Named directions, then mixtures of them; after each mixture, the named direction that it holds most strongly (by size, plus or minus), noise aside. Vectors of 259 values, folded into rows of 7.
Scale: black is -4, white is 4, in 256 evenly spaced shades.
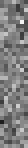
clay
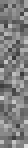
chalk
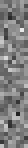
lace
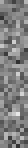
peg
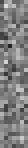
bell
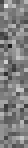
bell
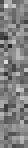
bell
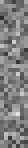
peg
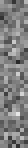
peg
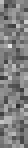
bell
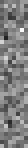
lace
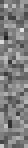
lace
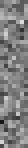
lace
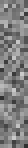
chalk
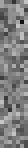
clay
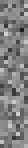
chalk
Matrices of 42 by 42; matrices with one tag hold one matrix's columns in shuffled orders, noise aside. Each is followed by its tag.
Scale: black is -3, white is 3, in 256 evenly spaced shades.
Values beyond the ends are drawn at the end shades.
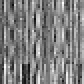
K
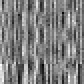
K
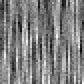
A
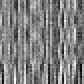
K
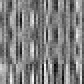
K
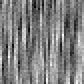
A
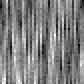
A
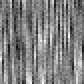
A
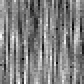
A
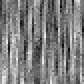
A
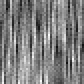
A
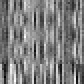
K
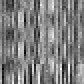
K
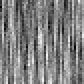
A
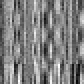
K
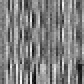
K
